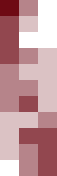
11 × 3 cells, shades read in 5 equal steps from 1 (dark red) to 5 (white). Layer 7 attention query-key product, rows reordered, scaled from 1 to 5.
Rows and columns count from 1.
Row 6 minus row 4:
1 0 0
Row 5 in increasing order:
3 4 4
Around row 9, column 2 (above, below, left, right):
4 3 4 2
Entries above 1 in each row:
2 3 3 3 3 3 3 3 3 3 3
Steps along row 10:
down down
